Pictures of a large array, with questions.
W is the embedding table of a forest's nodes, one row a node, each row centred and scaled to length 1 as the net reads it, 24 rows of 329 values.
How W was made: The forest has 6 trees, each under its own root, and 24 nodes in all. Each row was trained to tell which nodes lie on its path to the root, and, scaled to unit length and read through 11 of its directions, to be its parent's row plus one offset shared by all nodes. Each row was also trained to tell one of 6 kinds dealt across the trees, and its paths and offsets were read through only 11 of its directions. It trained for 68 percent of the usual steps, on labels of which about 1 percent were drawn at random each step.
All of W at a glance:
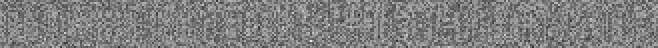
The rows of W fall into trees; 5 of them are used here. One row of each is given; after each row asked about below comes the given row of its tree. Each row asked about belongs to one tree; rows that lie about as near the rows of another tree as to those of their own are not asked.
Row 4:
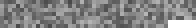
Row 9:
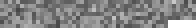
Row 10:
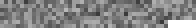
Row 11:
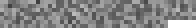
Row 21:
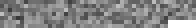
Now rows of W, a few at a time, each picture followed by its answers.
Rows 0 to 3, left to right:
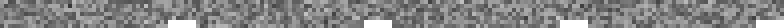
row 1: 9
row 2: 21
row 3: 21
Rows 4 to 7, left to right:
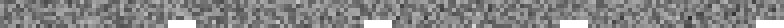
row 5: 21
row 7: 11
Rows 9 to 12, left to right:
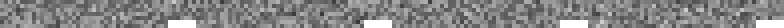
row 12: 4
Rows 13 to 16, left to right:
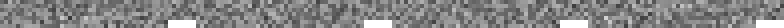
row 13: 9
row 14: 11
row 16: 11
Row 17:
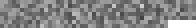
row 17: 11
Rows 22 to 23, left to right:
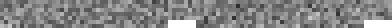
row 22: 21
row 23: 9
